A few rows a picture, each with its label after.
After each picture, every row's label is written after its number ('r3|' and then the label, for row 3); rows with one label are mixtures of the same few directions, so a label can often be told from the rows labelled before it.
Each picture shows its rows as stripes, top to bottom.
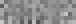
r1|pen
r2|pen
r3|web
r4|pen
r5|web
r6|web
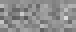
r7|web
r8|web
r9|pen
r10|web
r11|pen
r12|pen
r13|web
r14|web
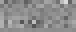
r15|pen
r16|web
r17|web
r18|pen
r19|pen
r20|web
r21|pen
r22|web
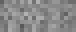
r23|web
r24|pen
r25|web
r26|pen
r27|web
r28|web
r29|web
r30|web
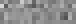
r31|web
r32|pen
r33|pen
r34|pen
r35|pen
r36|web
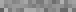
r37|web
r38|pen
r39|pen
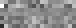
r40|web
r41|pen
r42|web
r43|pen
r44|pen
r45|pen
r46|pen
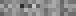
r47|web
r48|web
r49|pen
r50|web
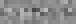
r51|pen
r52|pen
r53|pen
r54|web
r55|web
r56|pen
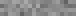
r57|pen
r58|web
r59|web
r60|web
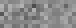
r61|web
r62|pen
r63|web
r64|pen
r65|pen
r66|pen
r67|pen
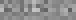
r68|pen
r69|web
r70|pen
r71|pen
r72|pen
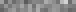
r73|pen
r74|web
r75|web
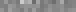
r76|web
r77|web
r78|web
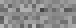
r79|web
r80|web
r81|web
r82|web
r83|pen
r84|pen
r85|web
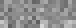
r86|pen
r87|pen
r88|web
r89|pen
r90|web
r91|web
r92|web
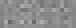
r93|web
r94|web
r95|web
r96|web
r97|pen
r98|web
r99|pen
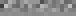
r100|web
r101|pen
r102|web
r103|pen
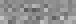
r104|pen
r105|pen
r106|pen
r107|pen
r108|web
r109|web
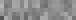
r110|pen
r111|pen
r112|pen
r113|pen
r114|pen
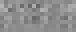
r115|pen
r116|web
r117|web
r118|web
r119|pen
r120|pen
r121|pen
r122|pen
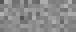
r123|pen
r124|pen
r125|pen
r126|web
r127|web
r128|web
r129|web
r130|web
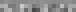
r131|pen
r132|web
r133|pen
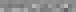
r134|web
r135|pen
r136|pen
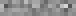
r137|pen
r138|pen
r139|pen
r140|pen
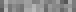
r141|pen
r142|pen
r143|pen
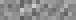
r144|web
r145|pen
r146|web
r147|pen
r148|web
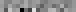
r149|pen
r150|web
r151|web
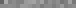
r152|pen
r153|web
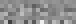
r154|web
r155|pen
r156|web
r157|web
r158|pen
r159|web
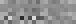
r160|web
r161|web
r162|pen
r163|web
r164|web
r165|web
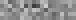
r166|web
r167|pen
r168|pen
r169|web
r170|web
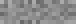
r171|web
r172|web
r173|pen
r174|web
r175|web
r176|web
